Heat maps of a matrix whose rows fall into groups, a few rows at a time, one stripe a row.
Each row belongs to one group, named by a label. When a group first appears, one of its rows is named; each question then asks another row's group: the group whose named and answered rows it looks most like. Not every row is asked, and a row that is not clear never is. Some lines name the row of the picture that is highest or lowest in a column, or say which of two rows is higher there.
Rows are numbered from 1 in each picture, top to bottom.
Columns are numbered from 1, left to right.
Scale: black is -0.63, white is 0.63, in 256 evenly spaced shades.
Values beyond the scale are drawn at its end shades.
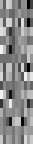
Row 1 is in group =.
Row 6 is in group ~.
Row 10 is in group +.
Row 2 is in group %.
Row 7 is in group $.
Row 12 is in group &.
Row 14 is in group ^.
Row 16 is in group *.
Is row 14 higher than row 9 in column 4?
No
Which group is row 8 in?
=
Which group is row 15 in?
*
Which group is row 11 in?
~
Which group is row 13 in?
*
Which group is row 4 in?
~
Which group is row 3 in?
=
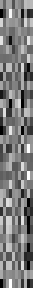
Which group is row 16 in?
~
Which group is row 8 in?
=
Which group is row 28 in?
=
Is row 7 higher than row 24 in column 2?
No
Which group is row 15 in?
&
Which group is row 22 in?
^
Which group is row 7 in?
$
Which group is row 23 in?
=
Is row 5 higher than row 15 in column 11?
Yes
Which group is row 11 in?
&
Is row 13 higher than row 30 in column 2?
Yes
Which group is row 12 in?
^
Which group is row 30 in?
=
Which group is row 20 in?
$
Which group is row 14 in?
+
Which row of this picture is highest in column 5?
29
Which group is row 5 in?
~
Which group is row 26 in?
=
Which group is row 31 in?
*
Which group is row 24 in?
+
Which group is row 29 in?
+
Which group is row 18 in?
&
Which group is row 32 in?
&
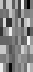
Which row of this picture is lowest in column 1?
4
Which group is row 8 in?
~
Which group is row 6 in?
~
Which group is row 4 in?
&
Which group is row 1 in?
=
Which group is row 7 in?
%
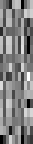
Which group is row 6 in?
=
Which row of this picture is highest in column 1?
10
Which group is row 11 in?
*
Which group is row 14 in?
*
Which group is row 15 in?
^
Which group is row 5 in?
=
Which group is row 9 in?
$
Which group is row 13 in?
*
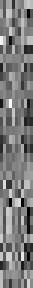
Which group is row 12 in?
&
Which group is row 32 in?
~
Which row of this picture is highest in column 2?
21
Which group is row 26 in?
=
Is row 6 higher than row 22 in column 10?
No
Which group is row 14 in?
+
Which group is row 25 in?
=
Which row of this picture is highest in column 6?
23
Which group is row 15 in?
+
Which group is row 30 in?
&
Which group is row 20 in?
*
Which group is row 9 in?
&
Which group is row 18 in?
+
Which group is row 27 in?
*
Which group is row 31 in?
*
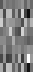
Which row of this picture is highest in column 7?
7
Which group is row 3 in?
*
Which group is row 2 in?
=
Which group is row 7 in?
$
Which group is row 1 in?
+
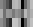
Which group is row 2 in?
*
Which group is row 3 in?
^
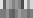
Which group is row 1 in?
*
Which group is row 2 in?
%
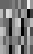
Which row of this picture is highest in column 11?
3
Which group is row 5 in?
~
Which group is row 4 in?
^
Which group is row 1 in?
$
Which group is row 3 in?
^
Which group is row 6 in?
^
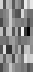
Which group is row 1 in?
*
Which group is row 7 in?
*
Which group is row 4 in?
=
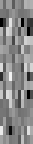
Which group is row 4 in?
=
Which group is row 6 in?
~
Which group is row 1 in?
*
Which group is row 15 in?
~
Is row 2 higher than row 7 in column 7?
No
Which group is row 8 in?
*
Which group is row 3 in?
&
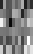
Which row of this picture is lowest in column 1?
1
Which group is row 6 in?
*
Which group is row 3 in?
~
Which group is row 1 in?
+
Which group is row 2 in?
^
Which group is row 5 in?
$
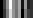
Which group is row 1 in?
&
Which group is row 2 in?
&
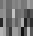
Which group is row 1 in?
$
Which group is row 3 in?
+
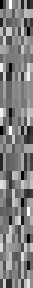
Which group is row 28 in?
*
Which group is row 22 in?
+
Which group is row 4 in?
=
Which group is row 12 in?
$
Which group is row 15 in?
&
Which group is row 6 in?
~
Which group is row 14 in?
~
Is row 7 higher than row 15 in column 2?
Yes
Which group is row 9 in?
$
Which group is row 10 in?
$
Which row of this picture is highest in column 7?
25
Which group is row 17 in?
*
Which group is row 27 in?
=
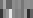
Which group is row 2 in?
&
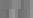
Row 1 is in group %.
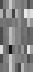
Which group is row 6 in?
~
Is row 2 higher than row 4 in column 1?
Yes
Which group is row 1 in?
&
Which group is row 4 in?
&
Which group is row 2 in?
*
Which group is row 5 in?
&
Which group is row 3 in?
$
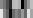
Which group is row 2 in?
~
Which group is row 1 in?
^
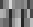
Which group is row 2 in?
^
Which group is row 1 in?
&
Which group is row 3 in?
^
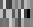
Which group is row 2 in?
=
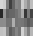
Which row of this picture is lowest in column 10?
3
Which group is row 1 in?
~
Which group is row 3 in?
+
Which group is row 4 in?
~
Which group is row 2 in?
+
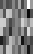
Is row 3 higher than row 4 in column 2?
Yes
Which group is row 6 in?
=
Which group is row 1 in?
$
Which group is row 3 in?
~
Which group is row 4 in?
~
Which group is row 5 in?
&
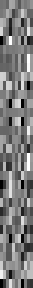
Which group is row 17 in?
=
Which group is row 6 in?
+
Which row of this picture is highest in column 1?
31
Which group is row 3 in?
^
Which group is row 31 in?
~
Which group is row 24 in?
&
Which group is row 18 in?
$
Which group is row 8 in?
$
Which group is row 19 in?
$
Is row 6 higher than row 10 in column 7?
Yes
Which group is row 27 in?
^
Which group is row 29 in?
^
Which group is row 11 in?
%
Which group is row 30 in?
*
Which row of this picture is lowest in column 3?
19
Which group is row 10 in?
=
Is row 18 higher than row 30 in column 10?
Yes
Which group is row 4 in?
~
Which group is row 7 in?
$
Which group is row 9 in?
~
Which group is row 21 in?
&
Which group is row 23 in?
~
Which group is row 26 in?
+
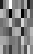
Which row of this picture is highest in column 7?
2
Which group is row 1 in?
&
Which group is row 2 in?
^
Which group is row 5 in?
~
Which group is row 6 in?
~
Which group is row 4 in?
^
